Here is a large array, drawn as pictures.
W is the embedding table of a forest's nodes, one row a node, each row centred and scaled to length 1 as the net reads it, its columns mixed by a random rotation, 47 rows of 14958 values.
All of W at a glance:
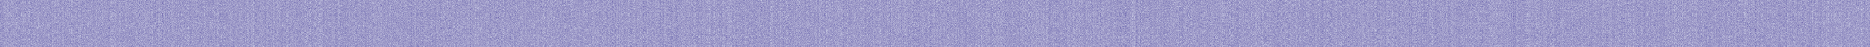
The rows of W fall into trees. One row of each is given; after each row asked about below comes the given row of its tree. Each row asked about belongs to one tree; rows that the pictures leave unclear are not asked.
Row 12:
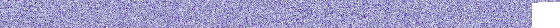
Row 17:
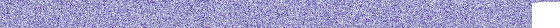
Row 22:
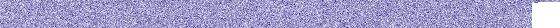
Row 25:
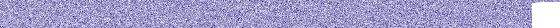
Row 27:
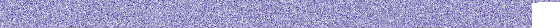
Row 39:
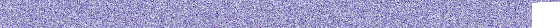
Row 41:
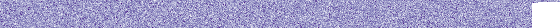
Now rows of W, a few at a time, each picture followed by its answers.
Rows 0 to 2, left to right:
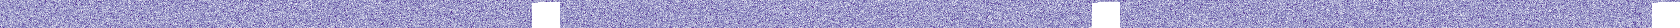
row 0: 25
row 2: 39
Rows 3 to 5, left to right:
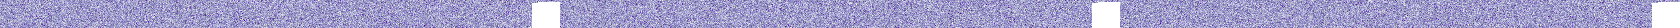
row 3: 39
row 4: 25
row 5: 17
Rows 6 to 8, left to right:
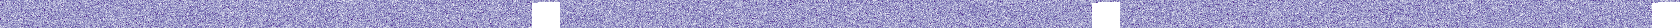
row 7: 22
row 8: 27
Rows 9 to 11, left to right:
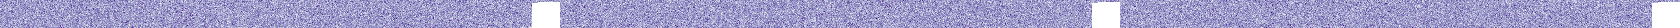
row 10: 22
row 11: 17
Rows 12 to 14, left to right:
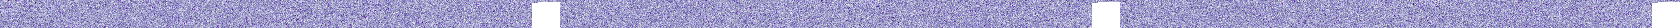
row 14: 39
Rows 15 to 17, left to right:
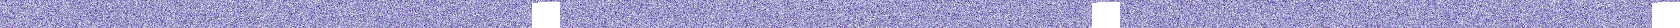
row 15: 39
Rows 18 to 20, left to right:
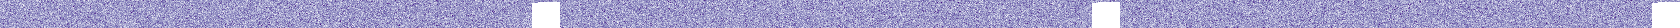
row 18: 22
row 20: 27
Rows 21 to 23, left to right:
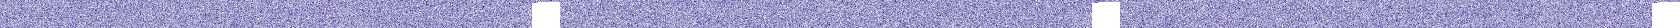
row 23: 12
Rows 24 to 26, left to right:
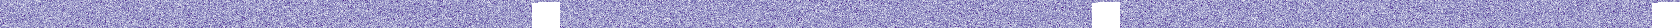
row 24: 22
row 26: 12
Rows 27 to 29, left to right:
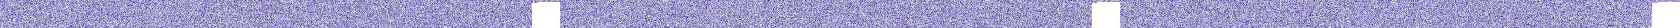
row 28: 27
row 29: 39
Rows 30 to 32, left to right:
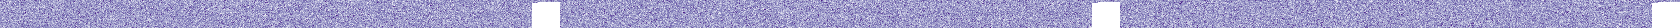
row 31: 39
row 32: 17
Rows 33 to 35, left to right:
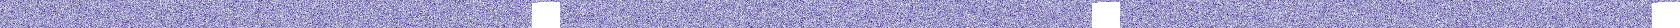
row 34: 22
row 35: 27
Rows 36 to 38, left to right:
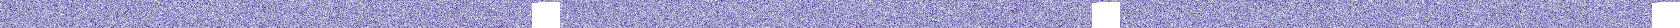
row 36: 41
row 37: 41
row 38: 17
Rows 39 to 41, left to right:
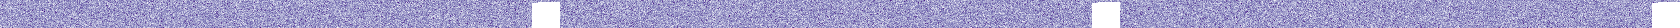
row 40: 27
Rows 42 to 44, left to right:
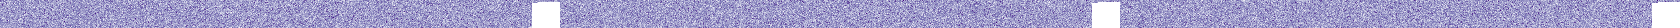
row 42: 39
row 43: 22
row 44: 12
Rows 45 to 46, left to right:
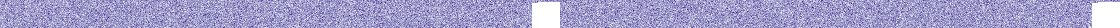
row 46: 39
